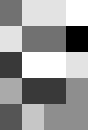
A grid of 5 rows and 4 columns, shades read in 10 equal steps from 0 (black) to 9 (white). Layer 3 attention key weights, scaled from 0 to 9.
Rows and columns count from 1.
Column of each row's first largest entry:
4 1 2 1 2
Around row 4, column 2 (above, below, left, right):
9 7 6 2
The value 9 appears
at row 1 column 4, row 3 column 2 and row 3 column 3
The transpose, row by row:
4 8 2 6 3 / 8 4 9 2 7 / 8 4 9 2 5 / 9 0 8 5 5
